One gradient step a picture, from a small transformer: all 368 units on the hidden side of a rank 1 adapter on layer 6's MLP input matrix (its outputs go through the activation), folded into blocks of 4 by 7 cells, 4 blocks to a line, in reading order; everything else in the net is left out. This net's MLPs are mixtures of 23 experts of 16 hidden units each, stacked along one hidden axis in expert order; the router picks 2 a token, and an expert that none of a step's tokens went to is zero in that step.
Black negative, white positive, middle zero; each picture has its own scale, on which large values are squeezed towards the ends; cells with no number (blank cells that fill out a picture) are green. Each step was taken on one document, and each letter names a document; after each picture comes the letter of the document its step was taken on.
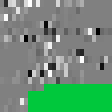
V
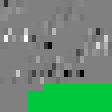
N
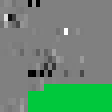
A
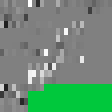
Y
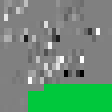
V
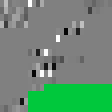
Y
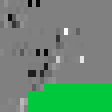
A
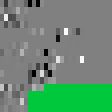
A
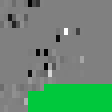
A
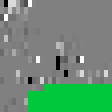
N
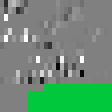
N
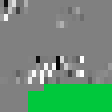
N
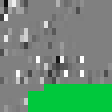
N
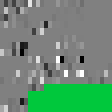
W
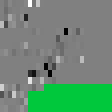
Y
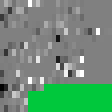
W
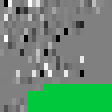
V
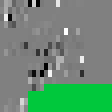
A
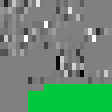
N
